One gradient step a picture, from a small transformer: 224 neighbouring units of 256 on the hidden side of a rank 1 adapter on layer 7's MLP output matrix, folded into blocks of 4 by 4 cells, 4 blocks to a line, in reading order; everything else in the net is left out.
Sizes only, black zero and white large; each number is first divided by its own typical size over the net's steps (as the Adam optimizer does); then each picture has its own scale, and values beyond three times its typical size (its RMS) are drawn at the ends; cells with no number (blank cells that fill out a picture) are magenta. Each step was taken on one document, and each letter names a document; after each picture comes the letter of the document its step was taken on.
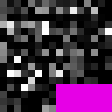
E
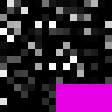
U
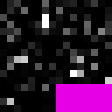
U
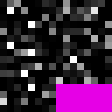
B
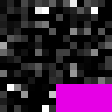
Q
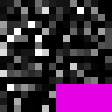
E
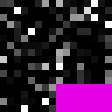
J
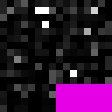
Q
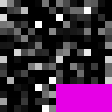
J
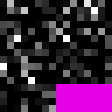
B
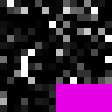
B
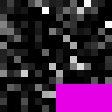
Q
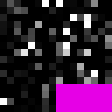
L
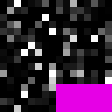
L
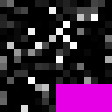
B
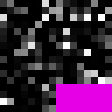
J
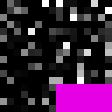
L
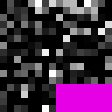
Q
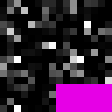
U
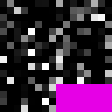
J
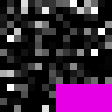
Q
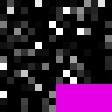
B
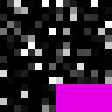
L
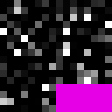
L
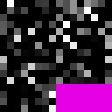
B
